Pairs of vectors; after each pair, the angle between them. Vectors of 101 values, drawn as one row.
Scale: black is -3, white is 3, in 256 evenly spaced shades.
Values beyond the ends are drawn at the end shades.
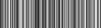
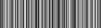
partly aligned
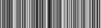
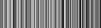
partly opposed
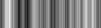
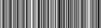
orthogonal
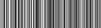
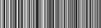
nearly parallel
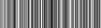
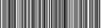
partly aligned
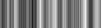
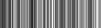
partly aligned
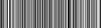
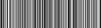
nearly parallel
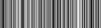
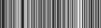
nearly parallel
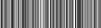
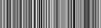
partly opposed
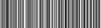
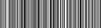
nearly opposite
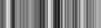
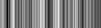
nearly opposite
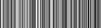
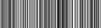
orthogonal
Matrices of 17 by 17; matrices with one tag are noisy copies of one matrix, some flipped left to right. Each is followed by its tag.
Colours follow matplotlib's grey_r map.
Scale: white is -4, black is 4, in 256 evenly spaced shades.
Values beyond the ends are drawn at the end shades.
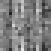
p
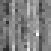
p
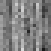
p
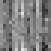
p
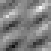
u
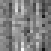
p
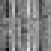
p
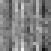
p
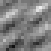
u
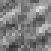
u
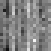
p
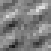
u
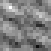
u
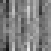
p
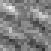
u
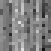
p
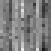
p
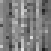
p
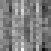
p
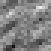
u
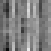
p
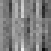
p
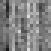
p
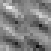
u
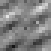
u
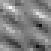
u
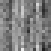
p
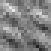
u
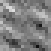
u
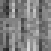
p
